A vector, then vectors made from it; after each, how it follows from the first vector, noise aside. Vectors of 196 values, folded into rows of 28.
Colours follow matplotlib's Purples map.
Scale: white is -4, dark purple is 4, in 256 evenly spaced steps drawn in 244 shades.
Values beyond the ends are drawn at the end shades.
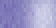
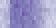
wrapped around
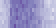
wrapped around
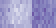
wrapped around
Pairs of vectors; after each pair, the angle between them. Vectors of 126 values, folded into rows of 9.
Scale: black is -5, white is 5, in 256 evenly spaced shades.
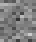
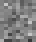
partly aligned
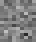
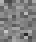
nearly parallel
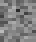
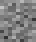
partly opposed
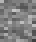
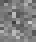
orthogonal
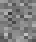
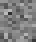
nearly parallel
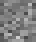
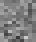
nearly opposite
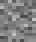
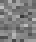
nearly parallel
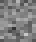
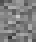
orthogonal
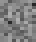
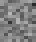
nearly parallel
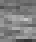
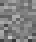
orthogonal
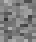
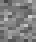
nearly opposite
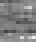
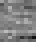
nearly opposite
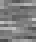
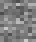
partly aligned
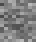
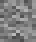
orthogonal
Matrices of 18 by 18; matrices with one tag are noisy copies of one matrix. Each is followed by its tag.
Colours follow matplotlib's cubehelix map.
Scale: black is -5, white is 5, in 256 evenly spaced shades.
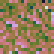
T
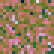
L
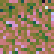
T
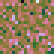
L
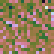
T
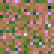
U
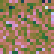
T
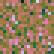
L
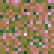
U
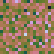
U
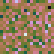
U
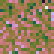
T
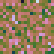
L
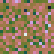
U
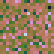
U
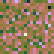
U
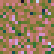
L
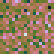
U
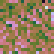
T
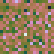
U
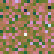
U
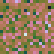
U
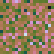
U
